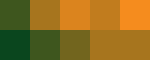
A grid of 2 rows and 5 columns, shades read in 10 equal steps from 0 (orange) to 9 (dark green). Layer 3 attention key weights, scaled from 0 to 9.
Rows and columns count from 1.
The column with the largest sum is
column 1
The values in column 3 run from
1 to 5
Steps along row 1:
down down up down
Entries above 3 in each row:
1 3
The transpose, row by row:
7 9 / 3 7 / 1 5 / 2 3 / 0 3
